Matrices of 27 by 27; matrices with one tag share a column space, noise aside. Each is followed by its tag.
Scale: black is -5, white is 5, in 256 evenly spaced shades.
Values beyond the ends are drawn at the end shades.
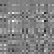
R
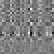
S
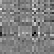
S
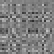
R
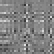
R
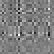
S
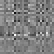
S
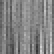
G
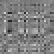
R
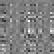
R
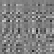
R
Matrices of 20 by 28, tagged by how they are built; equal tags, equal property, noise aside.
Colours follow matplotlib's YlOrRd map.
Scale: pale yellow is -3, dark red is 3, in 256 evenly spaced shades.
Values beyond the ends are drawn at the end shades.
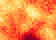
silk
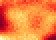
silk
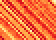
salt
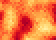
silk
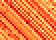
salt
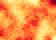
silk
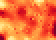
silk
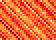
salt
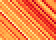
salt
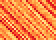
salt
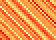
salt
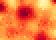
silk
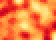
silk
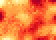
silk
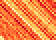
salt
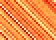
salt
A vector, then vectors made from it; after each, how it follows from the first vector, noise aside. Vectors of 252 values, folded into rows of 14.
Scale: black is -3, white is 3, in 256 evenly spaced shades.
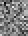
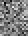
copied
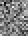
copied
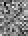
copied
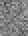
shrunk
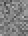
shrunk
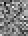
copied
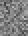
shrunk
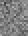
shrunk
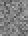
shrunk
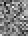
copied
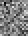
copied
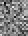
copied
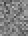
shrunk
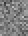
shrunk
